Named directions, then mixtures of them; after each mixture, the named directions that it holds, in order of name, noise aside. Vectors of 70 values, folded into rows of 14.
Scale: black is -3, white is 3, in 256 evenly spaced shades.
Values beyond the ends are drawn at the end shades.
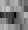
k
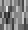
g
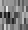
g, k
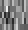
g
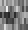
g, k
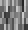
g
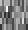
g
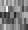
g, k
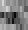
k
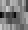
k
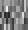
g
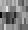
g, k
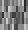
g, k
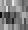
g, k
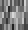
g, k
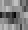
k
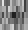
g, k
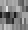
g, k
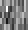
g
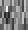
g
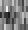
g, k
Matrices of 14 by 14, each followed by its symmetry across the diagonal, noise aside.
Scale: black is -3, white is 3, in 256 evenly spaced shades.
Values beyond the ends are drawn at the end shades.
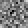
symmetric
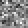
neither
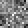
symmetric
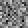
neither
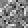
symmetric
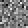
neither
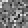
symmetric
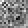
symmetric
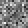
symmetric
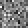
neither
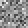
symmetric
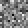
neither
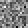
neither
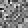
symmetric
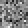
neither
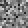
symmetric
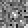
symmetric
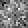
symmetric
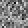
neither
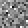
symmetric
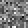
neither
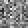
neither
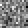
neither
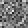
symmetric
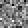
neither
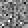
neither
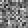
symmetric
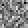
neither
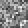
symmetric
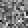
neither
